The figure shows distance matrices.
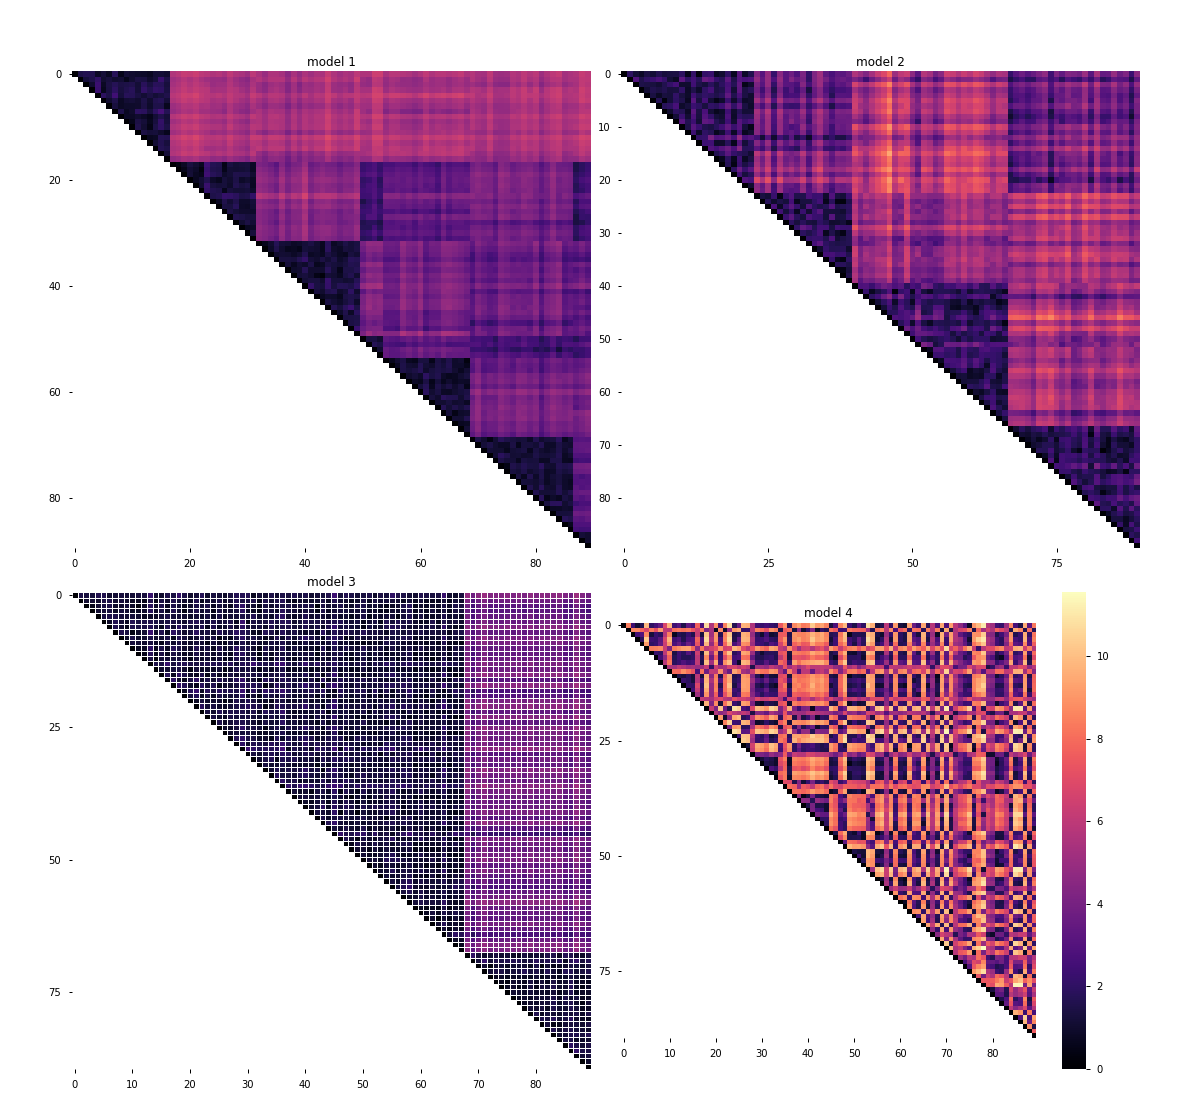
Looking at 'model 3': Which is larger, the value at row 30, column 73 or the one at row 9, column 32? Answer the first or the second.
the first
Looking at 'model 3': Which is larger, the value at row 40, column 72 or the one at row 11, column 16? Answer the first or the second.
the first
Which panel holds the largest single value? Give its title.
model 4
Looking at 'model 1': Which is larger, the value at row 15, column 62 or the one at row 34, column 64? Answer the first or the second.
the first
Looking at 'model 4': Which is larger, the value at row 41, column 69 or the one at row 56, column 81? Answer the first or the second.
the first
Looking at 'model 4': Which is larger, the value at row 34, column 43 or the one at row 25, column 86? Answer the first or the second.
the second
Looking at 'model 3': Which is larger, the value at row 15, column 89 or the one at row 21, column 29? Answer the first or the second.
the first
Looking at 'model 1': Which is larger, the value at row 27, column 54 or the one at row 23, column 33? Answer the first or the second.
the second
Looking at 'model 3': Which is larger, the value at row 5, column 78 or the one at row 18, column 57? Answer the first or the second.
the first
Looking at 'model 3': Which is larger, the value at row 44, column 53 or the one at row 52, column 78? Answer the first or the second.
the second
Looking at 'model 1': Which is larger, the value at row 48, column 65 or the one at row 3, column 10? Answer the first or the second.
the first
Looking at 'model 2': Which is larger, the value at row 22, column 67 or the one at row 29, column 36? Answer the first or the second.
the first
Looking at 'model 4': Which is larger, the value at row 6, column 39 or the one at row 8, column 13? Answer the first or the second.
the first
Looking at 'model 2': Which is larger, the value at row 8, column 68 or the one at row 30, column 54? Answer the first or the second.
the second
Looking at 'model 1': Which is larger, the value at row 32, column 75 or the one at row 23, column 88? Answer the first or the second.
the first
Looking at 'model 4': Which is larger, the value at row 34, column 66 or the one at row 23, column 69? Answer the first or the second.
the first
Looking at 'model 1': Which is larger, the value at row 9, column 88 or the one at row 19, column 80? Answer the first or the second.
the first
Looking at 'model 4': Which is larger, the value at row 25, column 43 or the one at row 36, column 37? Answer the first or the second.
the first
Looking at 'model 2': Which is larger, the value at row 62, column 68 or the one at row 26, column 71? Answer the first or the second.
the first
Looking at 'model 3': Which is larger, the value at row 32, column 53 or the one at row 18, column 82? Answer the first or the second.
the second
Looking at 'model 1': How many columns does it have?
90
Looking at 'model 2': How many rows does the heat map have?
90
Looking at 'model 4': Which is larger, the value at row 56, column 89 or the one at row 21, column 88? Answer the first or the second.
the first
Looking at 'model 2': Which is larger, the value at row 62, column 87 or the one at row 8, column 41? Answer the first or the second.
the first
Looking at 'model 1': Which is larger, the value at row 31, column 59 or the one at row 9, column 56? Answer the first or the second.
the second
